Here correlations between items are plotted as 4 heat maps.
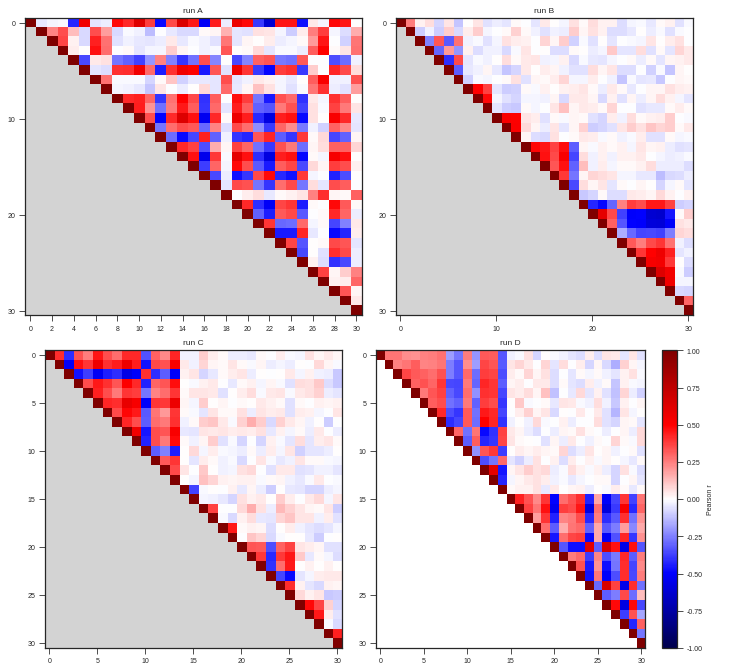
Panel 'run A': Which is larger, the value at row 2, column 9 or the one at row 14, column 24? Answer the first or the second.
the second
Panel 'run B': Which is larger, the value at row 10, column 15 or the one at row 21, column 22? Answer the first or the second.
the second
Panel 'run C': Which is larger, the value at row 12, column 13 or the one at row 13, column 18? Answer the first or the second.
the first
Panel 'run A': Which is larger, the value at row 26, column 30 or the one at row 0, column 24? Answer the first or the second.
the second
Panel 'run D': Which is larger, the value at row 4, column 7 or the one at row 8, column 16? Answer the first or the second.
the first
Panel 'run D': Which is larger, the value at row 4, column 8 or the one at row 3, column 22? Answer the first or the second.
the second
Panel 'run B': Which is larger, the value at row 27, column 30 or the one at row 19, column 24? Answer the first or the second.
the second
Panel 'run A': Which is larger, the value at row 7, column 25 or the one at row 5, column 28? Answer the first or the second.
the second
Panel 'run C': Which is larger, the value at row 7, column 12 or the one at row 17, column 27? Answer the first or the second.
the first
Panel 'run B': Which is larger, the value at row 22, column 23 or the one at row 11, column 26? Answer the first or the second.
the second
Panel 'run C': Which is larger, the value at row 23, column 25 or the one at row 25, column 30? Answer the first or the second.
the second
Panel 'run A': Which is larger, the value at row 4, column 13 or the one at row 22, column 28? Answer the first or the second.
the first
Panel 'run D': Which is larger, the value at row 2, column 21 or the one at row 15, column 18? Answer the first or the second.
the second
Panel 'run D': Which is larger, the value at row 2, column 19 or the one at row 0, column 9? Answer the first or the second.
the first
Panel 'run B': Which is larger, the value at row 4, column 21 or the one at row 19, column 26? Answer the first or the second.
the second
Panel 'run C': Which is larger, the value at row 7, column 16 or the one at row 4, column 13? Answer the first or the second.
the second
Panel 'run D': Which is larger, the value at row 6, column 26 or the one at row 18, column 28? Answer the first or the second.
the second
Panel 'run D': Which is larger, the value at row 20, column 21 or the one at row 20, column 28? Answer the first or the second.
the first
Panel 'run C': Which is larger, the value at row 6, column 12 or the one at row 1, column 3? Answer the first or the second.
the second
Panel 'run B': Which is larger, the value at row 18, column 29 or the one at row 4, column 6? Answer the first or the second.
the second
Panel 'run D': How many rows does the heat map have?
31
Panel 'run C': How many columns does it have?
31
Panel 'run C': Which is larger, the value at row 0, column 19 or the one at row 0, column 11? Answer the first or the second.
the second
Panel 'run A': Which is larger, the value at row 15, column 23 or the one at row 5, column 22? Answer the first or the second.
the first
